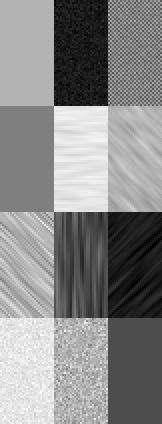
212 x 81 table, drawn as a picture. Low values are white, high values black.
It is made of 4 by 3 panels. Panel 1,1: low, flat. Panel 1,2: very high, fine-grained, faint in contrast. Panel 1,3: middling, checkered, strong in contrast. Panel 2,1: middling, flat. Panel 2,2: very low, streaked across, faint in contrast. Panel 2,3: low, slanting down to the right, faint in contrast. Panel 3,1: low, slanting down to the right. Panel 3,2: high, streaked downward. Panel 3,3: very high, slanting up to the right, faint in contrast. Panel 4,1: very low, fine-grained, faint in contrast. Panel 4,2: low, fine-grained. Panel 4,3: high, flat.
